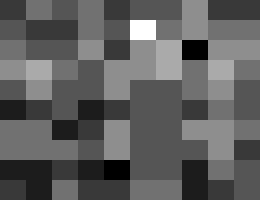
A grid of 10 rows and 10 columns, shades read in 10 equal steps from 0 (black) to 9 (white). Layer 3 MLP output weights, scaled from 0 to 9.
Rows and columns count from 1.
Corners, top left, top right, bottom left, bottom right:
2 2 2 3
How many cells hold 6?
4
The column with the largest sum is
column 9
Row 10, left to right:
2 1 4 2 2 4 4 1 2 3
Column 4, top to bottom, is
4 4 5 3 3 1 2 3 1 2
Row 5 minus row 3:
-1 2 0 -2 3 -2 -3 4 0 -2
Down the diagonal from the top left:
2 2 3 3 5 3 3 3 4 3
